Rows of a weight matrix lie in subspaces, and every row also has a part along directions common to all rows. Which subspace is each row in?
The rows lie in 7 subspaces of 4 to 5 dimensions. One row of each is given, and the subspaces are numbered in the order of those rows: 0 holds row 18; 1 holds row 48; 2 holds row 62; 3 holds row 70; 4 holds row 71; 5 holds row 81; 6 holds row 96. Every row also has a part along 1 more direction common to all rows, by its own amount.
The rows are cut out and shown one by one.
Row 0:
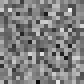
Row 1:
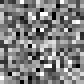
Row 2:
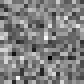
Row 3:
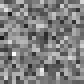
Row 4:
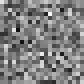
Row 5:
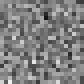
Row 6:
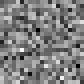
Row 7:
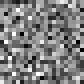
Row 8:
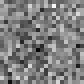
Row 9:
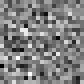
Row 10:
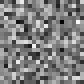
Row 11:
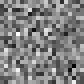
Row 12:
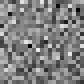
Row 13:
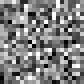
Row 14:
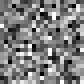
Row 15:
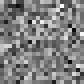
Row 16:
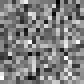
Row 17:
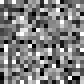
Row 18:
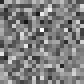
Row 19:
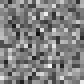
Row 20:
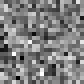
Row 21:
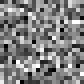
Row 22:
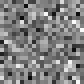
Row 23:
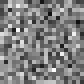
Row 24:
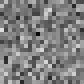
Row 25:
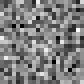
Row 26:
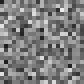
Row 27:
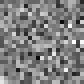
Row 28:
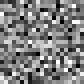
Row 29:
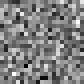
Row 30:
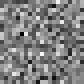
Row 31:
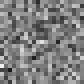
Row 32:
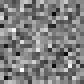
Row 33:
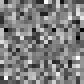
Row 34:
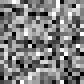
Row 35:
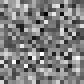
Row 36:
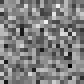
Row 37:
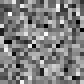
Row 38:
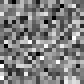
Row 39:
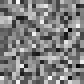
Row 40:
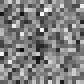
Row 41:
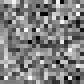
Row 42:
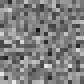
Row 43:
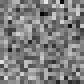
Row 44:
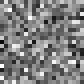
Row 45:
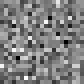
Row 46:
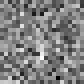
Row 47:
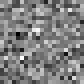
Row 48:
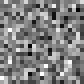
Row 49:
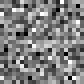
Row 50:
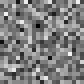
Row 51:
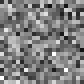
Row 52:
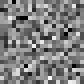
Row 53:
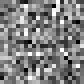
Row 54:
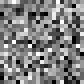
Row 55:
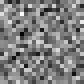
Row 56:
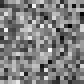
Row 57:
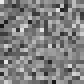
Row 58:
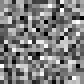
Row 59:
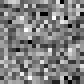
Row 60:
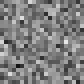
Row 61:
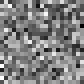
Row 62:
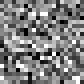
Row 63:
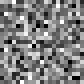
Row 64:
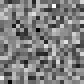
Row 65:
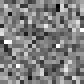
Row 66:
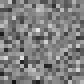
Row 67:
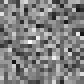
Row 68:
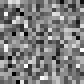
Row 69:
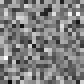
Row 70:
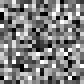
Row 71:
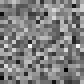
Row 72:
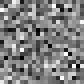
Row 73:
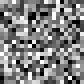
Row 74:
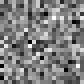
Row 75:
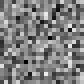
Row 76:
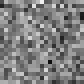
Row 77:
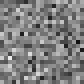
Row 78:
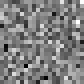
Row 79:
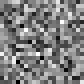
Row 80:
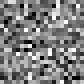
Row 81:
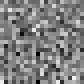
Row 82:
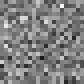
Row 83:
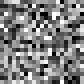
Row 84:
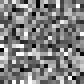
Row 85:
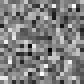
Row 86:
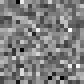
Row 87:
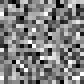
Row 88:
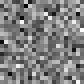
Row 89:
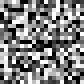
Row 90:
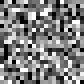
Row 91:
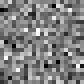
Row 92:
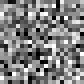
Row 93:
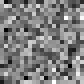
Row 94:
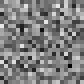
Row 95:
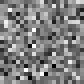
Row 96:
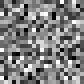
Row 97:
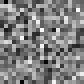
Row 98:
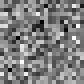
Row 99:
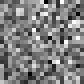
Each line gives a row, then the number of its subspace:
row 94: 5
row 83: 1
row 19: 0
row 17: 5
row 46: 0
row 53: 2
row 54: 4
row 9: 2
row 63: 6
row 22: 6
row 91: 3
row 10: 6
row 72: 3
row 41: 1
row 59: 1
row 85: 1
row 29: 2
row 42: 3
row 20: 6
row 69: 0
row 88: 6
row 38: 4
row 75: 5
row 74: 4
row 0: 5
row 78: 2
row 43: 1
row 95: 4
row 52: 3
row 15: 5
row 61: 4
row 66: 3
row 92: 0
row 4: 5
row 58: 4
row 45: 2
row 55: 0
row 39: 3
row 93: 1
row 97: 1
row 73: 4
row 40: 0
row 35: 5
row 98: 4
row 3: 6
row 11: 3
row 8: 0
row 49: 3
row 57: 5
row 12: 6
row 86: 3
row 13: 2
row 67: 6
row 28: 0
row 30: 2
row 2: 6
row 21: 1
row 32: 3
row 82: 4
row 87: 6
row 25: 0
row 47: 3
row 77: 2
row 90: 0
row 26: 5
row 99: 1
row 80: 1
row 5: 5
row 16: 2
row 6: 3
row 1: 0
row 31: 4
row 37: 6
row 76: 1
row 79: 0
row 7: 2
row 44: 4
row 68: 2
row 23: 5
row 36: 5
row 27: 2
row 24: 0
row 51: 4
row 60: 6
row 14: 1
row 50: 6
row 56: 1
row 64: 0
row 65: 6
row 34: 4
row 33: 1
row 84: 4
